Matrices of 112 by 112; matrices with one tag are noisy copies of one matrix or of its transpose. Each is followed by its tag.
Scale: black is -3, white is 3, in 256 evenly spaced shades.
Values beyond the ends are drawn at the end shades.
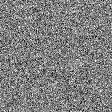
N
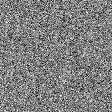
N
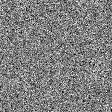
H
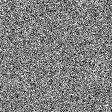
H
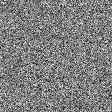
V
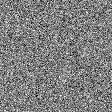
N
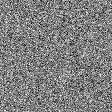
N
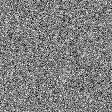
N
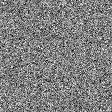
V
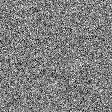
N
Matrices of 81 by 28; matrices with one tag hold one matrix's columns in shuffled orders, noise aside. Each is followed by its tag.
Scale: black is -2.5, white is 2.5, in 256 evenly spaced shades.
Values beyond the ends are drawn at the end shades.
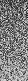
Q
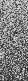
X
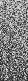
X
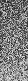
Q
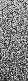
X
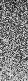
Q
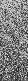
X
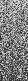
X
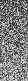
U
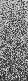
X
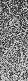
U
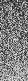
Q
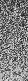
Q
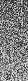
U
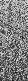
X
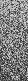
X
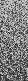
X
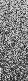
X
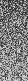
U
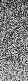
Q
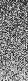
Q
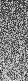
U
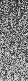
U
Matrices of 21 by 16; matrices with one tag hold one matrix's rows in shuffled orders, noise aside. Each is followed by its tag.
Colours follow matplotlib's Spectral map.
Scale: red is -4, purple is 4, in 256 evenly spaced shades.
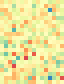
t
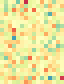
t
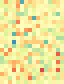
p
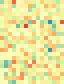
t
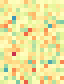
t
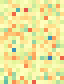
t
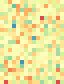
p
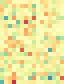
t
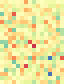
t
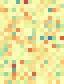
t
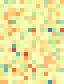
t
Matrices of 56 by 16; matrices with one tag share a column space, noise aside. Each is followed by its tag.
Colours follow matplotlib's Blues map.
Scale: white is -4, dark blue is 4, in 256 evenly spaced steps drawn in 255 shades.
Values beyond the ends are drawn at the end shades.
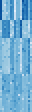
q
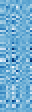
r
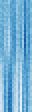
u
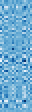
r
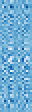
r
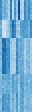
q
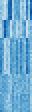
q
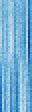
u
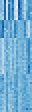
q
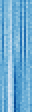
u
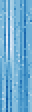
u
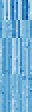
q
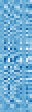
r
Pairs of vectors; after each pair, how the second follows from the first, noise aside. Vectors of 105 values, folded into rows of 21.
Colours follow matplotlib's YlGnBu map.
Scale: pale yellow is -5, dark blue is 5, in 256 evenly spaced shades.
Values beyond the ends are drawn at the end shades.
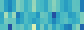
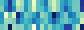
scaled up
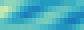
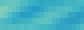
shrunk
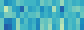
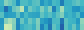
negated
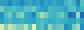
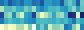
scaled up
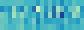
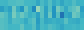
shrunk
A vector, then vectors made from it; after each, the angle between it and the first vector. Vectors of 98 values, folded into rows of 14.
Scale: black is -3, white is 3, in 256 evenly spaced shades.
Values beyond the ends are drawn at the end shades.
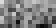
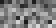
partly opposed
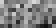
nearly parallel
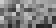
nearly parallel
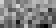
nearly parallel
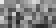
nearly parallel
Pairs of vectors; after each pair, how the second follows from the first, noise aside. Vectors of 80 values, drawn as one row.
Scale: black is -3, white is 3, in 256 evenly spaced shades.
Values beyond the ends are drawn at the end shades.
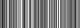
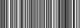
shuffled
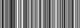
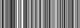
copied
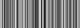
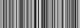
reversed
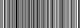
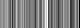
shuffled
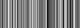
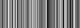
copied
